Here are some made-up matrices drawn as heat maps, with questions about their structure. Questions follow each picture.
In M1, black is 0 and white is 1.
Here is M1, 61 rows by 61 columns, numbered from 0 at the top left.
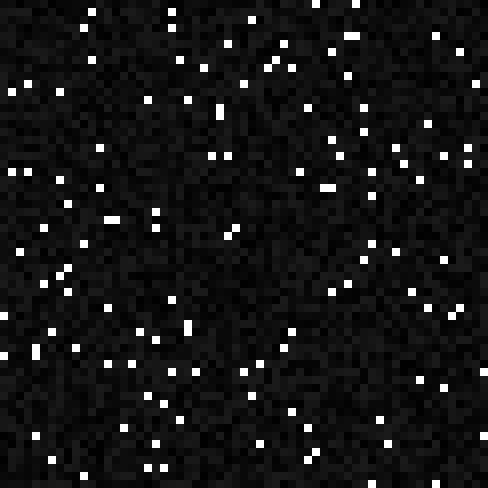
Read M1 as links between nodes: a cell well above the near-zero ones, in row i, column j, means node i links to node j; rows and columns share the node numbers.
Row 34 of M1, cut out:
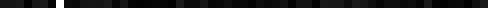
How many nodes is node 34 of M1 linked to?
1
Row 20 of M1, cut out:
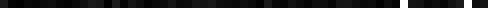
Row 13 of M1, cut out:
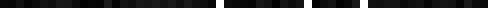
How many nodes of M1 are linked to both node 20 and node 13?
0
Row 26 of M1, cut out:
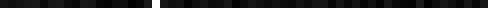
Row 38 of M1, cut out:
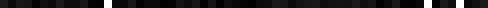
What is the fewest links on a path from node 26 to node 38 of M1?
6
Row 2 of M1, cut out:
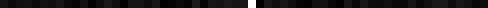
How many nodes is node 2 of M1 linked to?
1
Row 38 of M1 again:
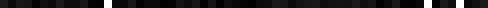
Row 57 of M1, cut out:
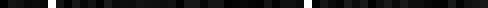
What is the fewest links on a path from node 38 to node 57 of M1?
1
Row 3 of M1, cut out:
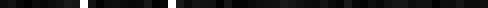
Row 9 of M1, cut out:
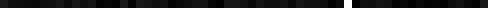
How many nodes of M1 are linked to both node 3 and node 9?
0
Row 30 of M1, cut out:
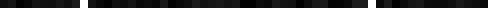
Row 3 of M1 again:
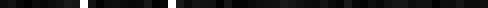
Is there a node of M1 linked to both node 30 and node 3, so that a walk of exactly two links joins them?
yes
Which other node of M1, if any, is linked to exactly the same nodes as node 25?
node 33
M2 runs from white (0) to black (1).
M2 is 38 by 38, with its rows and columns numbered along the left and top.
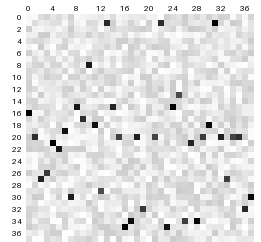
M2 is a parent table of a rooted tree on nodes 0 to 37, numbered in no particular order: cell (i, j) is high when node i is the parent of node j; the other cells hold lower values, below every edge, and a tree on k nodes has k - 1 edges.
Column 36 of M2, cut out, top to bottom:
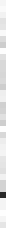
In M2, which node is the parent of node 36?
32
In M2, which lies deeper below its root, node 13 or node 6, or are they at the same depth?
node 6
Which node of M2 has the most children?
20
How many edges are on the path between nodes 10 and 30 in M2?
5
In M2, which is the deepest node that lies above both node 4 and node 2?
21
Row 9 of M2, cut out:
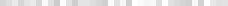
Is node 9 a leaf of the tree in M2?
yes
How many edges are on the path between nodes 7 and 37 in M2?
2
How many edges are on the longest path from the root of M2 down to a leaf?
3
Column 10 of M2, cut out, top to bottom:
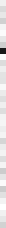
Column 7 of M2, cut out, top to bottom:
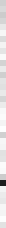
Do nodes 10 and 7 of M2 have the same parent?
no
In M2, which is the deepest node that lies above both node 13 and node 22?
1
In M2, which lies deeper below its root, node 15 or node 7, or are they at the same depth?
node 7
